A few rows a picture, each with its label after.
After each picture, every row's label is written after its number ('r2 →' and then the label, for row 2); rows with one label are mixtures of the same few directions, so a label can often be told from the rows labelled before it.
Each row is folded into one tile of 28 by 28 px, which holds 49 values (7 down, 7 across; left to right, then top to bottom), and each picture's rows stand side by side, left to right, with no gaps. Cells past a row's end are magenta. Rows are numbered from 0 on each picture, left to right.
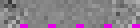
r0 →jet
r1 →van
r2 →jet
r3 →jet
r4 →jet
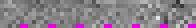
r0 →jet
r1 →jet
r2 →jet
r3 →jet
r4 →jet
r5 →van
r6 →jet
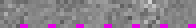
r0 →jet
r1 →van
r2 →jet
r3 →van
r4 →van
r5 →jet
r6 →jet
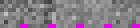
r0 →jet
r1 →van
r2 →van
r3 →jet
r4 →jet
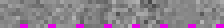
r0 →van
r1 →jet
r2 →van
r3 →van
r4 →jet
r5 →jet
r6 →jet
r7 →jet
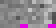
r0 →van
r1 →van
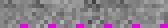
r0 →jet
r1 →jet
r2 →jet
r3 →jet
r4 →jet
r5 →van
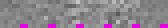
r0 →jet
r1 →van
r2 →van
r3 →van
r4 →jet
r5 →jet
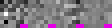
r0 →jet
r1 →jet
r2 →van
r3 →van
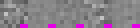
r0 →jet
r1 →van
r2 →jet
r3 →van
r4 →van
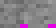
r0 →van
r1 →van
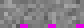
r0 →jet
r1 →van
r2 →van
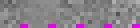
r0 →jet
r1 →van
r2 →jet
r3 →jet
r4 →jet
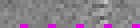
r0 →jet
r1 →van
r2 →van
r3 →van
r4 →jet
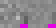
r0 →van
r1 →van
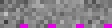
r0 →jet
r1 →jet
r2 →jet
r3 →jet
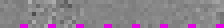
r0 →van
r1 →jet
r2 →jet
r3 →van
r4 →van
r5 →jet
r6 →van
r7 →van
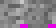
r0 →van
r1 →van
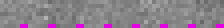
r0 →jet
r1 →van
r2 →van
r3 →van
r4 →jet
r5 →jet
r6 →van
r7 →jet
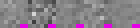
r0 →jet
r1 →jet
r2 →van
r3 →van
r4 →van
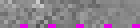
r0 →jet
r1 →jet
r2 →van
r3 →jet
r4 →jet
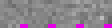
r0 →jet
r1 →jet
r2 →van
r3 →van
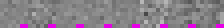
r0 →jet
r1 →jet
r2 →van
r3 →van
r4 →jet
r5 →jet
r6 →van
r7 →van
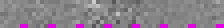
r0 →jet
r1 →jet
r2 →van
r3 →jet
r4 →jet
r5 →jet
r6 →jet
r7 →van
